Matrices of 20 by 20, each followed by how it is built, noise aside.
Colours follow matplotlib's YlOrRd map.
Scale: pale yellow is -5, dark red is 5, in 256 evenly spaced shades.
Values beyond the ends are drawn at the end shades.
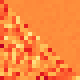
lower triangular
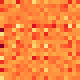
low rank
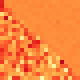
lower triangular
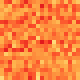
low rank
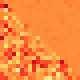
lower triangular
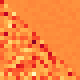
lower triangular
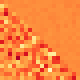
lower triangular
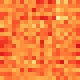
low rank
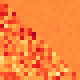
lower triangular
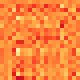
low rank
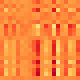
low rank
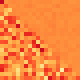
lower triangular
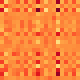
low rank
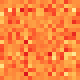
low rank
